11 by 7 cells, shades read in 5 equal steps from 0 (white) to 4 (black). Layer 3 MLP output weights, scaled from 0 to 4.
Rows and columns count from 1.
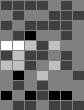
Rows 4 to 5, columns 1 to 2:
2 3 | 0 0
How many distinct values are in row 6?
3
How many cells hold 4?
6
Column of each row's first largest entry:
1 2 1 3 4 1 3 2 2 1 2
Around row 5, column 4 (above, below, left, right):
2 3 1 1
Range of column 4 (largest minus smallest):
2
